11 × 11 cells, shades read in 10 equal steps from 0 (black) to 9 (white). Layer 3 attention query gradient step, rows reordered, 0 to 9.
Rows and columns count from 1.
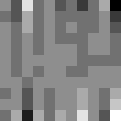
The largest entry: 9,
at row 11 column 11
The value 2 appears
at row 1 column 8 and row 2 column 11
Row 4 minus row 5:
0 0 0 0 0 -1 -1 0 0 0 0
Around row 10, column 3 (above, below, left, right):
3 1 5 5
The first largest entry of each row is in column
3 3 3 1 1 1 1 1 8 11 11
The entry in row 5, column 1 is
5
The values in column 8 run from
2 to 8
